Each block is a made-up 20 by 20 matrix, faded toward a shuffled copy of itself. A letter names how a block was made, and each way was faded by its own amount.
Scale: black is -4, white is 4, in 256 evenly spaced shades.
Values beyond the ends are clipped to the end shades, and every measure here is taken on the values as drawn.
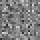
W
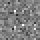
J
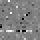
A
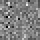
W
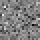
J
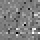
A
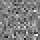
W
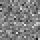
J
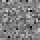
J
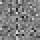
W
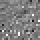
J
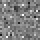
J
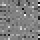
A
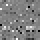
A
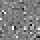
A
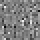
W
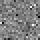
J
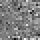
W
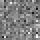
W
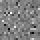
A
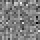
W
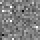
J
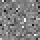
J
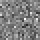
W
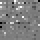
A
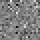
J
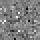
J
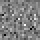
J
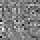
W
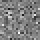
W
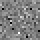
J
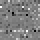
A
